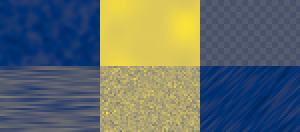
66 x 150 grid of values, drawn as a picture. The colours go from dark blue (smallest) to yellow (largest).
It is made of 2 by 3 panels. Panel 1,1: very low, blotchy, faint in contrast. Panel 1,2: very high, smooth, faint in contrast. Panel 1,3: low, checkered, faint in contrast. Panel 2,1: low, streaked across. Panel 2,2: high, fine-grained. Panel 2,3: very low, slanting up to the right, faint in contrast.
